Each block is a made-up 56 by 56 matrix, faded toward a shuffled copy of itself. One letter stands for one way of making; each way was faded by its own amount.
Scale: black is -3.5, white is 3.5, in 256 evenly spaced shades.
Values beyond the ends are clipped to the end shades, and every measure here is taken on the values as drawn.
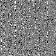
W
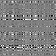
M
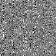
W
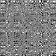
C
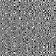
C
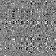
C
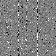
W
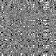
C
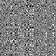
C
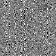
W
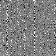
W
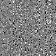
W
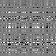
M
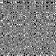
C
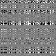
M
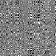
C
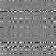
M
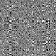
C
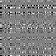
M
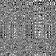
C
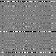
M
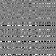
M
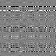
M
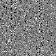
W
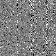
W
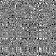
C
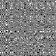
C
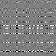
M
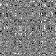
C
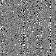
W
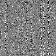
W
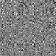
C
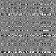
M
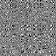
C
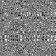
C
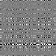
M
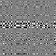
M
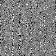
W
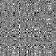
C
